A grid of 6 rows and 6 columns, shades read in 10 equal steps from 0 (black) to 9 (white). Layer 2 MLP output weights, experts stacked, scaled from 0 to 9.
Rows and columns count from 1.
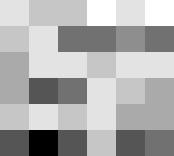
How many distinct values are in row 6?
4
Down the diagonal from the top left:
8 8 8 8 6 4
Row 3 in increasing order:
6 7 8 8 8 8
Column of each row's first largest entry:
4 2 2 4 2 4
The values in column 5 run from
3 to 8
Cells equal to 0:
1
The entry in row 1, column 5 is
8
